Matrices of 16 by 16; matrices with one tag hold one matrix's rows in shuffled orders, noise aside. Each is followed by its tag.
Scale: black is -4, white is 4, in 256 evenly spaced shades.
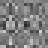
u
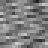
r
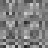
u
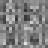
u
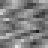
r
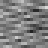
r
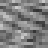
r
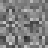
u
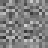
u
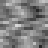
r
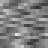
r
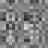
u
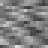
r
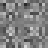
u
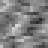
r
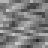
r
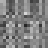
u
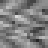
r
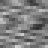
r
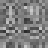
u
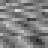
r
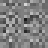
u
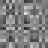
u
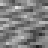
r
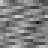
r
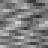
r
